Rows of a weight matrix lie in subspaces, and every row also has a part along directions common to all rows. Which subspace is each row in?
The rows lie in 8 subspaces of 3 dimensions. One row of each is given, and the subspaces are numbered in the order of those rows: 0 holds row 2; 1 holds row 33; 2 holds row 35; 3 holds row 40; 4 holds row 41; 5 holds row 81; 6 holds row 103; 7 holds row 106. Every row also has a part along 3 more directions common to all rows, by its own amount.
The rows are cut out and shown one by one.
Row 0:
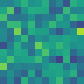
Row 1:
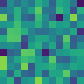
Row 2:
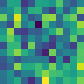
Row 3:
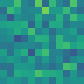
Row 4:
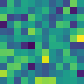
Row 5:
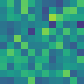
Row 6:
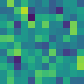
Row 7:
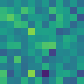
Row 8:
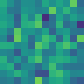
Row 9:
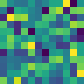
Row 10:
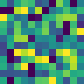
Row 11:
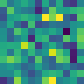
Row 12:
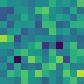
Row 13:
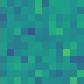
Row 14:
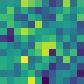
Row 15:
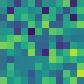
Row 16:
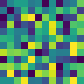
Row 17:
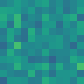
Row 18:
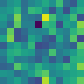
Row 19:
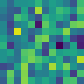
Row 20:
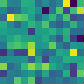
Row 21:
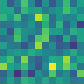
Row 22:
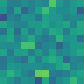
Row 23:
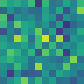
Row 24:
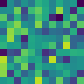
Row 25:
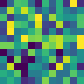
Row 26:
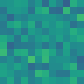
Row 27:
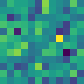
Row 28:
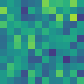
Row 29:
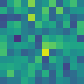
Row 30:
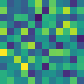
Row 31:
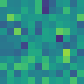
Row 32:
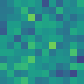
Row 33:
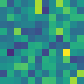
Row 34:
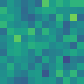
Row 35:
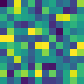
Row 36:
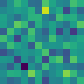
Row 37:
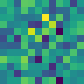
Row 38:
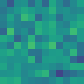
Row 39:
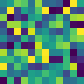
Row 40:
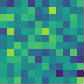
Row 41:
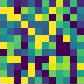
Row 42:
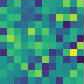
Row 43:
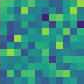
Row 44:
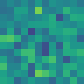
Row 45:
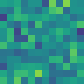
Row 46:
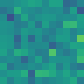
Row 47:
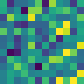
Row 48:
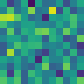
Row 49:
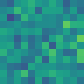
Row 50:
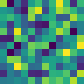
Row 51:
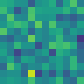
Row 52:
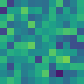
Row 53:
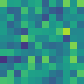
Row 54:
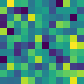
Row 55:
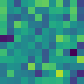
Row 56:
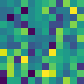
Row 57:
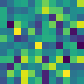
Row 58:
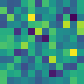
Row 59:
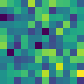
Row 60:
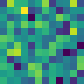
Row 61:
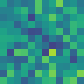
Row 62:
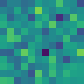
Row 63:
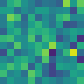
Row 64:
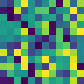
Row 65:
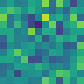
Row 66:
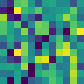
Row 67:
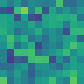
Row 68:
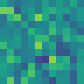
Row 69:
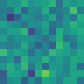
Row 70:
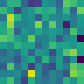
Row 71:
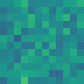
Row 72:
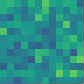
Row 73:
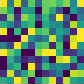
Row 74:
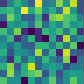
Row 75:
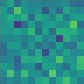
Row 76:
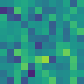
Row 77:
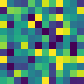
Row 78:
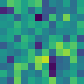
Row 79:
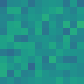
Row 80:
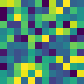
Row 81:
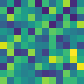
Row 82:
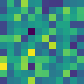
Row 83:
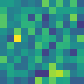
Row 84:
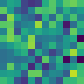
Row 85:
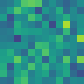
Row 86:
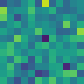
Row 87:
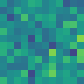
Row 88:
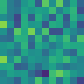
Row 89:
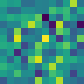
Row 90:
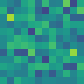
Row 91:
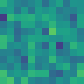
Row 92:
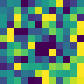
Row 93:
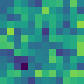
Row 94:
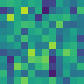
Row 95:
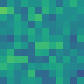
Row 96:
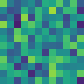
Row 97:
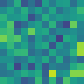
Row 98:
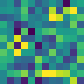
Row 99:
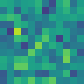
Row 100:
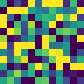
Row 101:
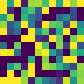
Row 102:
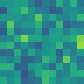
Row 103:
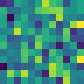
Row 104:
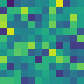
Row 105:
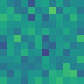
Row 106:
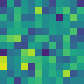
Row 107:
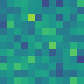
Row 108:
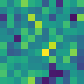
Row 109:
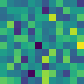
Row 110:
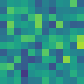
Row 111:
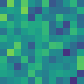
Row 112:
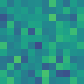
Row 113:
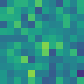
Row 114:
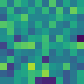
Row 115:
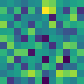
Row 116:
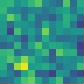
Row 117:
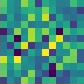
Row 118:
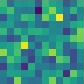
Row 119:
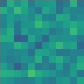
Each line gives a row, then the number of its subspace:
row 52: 3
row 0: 5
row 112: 6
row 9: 5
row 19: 6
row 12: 6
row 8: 0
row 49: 2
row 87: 2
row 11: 7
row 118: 7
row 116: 6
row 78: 4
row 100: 3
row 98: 7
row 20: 5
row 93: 6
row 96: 0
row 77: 3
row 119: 1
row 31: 1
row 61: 1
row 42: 2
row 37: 0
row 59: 3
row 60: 1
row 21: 4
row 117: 0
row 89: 0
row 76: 4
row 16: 3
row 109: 6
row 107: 3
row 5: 7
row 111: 1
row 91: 4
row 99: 1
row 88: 0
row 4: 5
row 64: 4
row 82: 7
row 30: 6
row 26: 5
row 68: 4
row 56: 4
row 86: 5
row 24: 7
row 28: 2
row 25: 6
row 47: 1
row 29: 3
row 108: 0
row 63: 2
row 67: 4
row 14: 0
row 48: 3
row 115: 6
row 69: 4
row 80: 5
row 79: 7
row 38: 3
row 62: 7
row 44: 7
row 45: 5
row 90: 5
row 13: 1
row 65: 0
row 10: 4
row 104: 3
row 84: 2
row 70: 2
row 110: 6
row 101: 7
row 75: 1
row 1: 7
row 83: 0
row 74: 1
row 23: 1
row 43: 7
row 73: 7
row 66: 4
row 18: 0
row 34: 2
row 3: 5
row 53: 7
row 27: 1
